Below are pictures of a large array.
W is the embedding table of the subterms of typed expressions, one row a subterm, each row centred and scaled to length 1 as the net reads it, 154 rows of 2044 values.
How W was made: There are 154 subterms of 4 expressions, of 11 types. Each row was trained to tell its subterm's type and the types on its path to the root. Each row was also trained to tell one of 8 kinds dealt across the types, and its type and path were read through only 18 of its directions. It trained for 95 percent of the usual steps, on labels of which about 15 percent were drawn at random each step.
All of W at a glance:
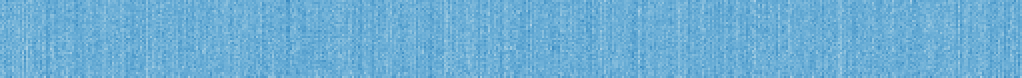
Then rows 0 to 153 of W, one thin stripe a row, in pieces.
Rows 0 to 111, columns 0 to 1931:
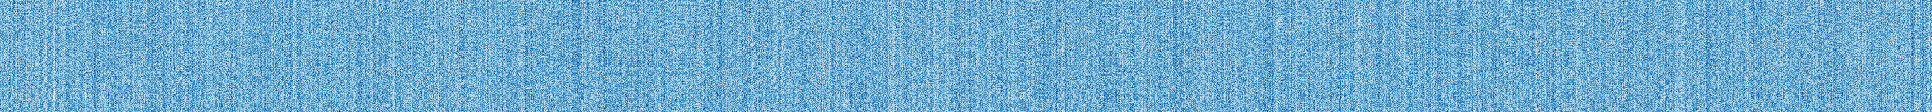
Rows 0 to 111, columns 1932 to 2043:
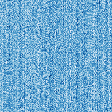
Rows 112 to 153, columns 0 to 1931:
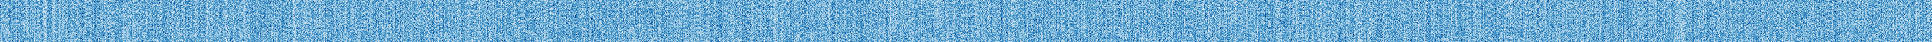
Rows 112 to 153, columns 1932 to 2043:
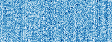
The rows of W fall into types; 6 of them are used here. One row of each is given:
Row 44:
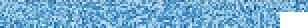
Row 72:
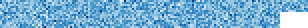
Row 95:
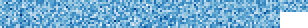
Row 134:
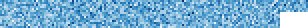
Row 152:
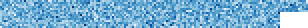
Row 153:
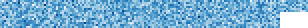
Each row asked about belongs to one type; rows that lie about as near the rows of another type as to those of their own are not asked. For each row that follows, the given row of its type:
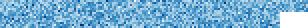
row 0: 44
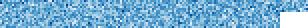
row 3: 152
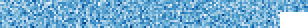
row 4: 44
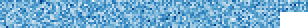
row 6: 95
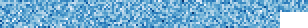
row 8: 95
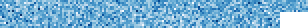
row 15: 134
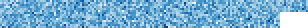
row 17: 153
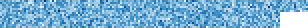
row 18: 152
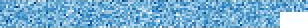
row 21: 152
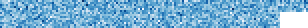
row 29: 72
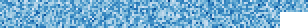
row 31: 134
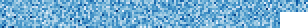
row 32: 134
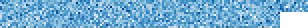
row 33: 95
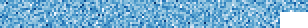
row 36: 95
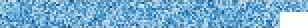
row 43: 153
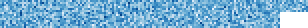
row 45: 134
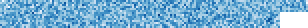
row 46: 153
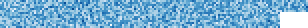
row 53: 72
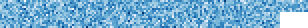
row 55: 44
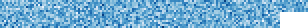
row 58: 134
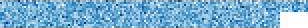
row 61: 44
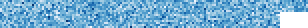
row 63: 44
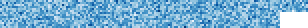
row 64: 72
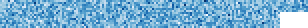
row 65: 44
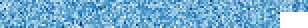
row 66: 44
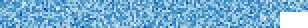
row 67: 152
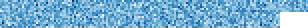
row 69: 153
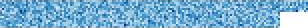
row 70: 152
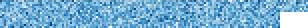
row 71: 95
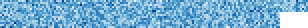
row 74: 44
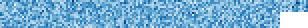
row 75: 44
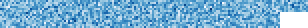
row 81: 72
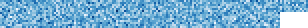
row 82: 95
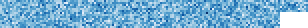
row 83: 72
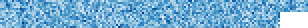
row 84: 95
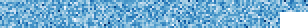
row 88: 153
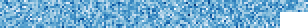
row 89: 134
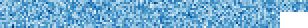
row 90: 44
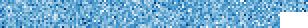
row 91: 134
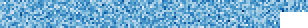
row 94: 95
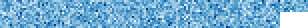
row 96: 95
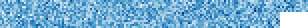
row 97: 153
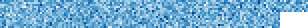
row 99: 95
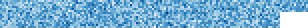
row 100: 72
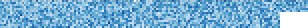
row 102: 134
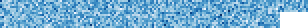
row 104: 72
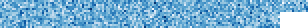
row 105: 72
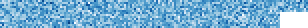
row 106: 72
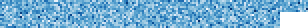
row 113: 152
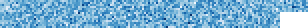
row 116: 153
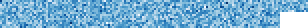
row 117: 72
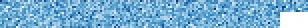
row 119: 152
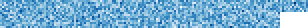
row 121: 95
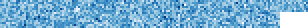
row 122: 72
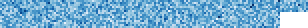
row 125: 152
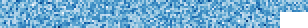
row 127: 72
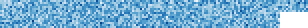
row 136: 44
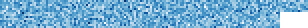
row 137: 152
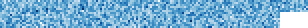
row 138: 152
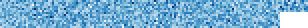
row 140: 72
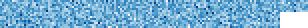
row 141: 134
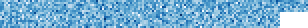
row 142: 134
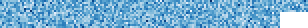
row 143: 72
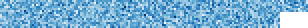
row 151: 153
